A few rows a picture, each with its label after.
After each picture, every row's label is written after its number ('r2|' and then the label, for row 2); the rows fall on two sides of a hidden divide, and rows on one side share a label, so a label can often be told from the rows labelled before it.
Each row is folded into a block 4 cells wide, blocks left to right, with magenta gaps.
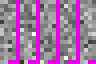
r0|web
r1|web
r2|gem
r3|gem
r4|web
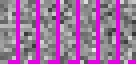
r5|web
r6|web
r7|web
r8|web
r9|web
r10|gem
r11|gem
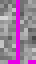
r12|web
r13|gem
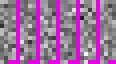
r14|web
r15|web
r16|web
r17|web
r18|gem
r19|web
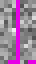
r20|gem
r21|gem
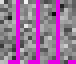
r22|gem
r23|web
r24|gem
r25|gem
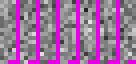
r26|web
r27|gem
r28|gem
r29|gem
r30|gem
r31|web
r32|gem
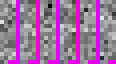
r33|gem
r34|web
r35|web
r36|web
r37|web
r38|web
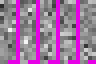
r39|gem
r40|gem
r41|web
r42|gem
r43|gem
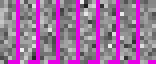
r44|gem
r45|gem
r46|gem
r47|gem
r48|web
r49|gem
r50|gem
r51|web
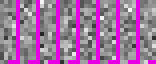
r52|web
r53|web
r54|web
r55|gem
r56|gem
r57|web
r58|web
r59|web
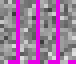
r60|gem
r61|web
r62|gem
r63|web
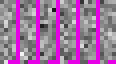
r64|web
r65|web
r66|gem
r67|web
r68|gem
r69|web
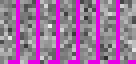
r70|gem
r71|web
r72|gem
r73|web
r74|web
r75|web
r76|web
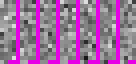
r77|web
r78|gem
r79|gem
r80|gem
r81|web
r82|gem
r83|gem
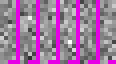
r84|web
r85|web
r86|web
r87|web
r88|web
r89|web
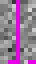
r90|web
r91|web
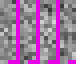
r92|web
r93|web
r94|gem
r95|gem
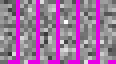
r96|gem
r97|web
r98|web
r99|web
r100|gem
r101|web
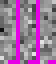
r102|gem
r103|gem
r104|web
